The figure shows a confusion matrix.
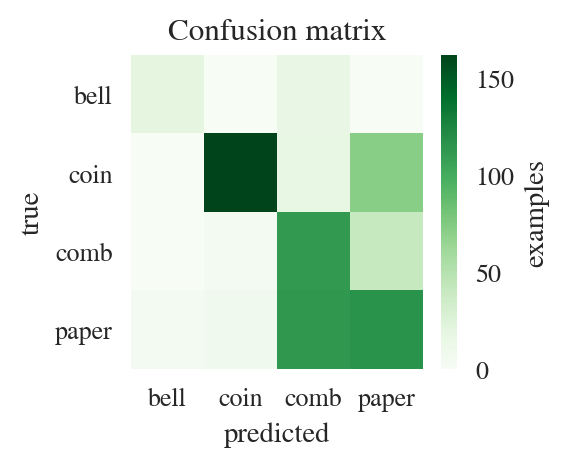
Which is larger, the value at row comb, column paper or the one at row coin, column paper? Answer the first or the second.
the second
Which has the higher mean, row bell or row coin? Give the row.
coin
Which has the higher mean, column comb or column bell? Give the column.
comb
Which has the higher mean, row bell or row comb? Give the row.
comb
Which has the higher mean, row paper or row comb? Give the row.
paper
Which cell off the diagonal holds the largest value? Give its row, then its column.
paper, comb
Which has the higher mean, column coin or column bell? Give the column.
coin
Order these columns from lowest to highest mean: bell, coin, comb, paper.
bell, coin, paper, comb
